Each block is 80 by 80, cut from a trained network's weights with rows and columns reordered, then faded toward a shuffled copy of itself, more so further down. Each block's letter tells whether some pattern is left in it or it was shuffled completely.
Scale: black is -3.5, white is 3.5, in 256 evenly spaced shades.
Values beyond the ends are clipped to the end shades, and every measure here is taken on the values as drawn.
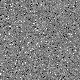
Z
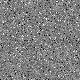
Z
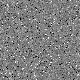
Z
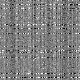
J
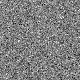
Z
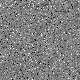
Z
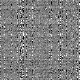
J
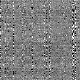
J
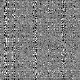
J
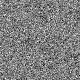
Z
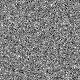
Z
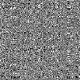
J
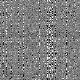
J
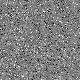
Z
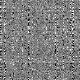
J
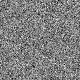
Z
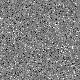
Z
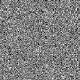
J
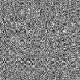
J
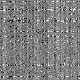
J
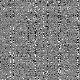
J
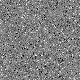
Z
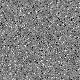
Z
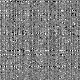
J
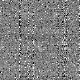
J
